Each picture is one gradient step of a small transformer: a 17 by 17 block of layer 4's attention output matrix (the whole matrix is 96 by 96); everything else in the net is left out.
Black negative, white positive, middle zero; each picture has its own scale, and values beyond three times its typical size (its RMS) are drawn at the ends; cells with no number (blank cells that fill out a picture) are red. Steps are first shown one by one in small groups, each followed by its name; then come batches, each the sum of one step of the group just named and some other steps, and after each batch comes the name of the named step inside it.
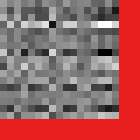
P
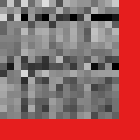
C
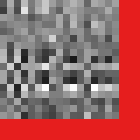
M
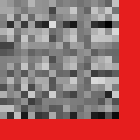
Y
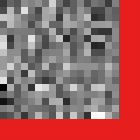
M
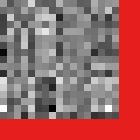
Y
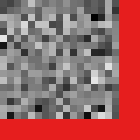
P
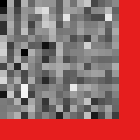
M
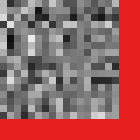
C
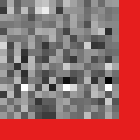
M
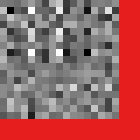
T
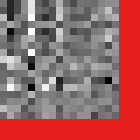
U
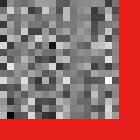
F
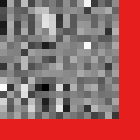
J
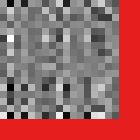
F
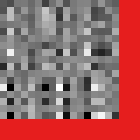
J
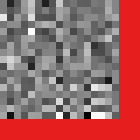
U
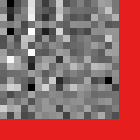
U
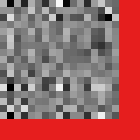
T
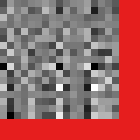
F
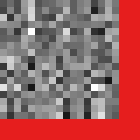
U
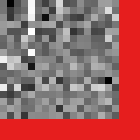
U
